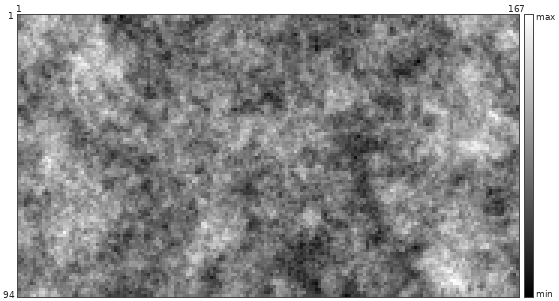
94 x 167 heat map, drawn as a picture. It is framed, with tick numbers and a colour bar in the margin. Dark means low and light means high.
No single row or column stands out from its neighbours. The texture is blotchy. Neither half mirrors the other. No seam splits the table.
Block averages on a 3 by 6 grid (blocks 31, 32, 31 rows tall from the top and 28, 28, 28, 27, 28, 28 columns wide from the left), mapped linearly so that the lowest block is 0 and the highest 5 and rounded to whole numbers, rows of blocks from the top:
522114 / 423214 / 413015
